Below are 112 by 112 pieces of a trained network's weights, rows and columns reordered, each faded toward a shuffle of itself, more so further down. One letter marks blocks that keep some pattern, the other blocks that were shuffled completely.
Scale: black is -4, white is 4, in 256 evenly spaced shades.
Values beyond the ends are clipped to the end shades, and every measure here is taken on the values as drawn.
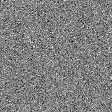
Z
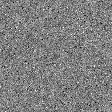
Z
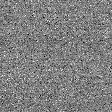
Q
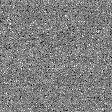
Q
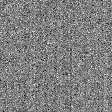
Q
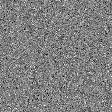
Z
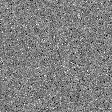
Z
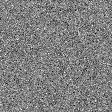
Z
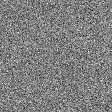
Z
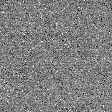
Q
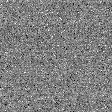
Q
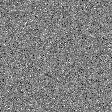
Z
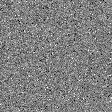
Z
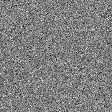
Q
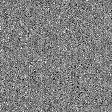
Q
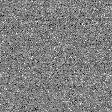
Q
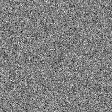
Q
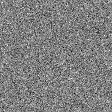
Z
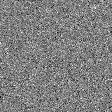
Z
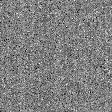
Q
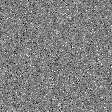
Z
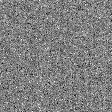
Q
